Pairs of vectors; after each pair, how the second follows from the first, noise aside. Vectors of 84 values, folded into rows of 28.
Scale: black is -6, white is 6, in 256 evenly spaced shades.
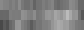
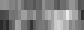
scaled up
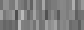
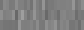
shrunk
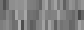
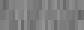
shrunk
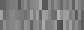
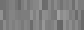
shrunk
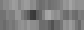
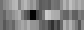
scaled up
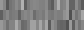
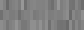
shrunk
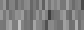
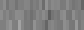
shrunk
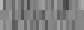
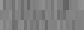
shrunk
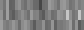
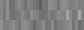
shrunk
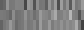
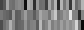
scaled up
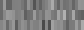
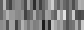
scaled up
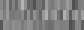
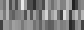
scaled up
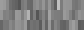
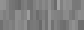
shrunk
